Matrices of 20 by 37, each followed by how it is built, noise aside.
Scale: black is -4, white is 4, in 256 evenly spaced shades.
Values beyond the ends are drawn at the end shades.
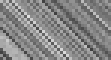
Toeplitz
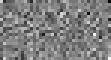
low rank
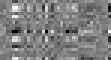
low rank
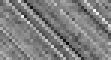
Toeplitz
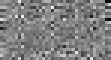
low rank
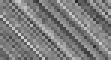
Toeplitz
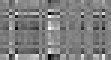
low rank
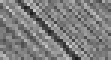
Toeplitz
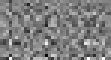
low rank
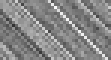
Toeplitz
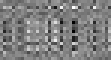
low rank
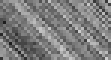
Toeplitz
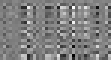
low rank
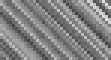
Toeplitz
